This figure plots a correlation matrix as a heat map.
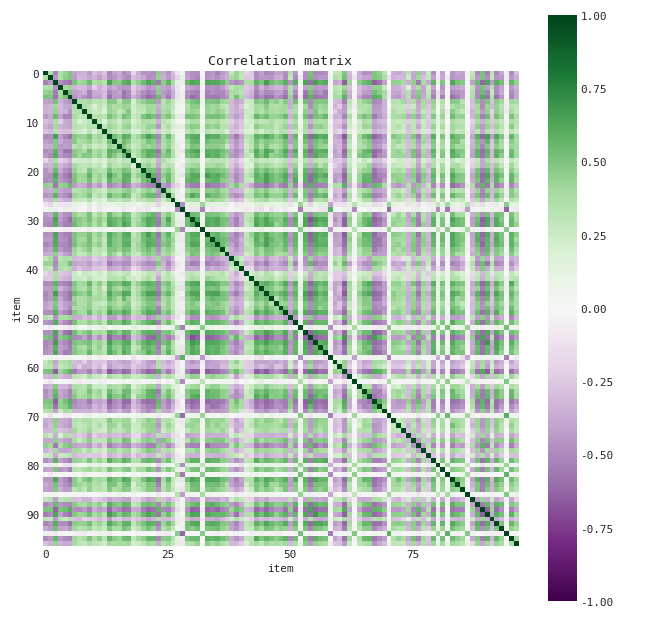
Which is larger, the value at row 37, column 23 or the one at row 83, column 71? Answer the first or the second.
the second
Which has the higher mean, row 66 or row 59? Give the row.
66
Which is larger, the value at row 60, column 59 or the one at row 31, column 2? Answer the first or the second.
the second
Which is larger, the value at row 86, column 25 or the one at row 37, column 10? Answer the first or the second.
the second
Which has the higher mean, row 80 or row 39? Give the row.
80
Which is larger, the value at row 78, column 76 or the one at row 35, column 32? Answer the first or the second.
the first
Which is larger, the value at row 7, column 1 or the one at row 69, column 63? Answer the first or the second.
the second
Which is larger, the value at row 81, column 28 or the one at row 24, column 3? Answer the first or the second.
the first
